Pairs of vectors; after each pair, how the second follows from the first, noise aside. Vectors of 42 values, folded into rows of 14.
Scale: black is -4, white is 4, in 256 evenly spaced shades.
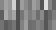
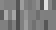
partly zeroed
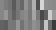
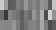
wrapped around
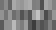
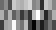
scaled up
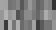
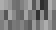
shuffled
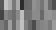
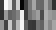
scaled up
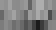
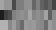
wrapped around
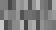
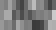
shuffled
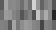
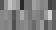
shuffled
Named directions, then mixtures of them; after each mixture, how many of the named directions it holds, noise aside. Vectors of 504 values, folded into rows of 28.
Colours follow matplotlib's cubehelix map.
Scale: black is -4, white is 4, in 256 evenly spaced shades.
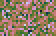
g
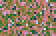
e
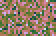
one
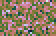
two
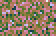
two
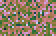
two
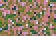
one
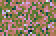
two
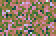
two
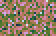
one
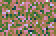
two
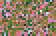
one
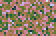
two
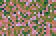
two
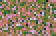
one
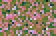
two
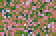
one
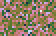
one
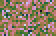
one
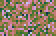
one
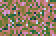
one
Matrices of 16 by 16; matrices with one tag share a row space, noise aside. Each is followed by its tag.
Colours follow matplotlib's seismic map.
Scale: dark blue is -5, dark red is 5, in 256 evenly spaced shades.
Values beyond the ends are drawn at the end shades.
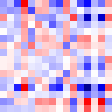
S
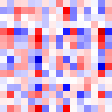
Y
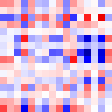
S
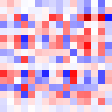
S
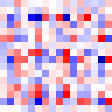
Y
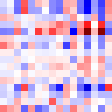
S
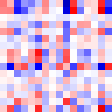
Y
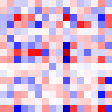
Y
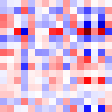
S
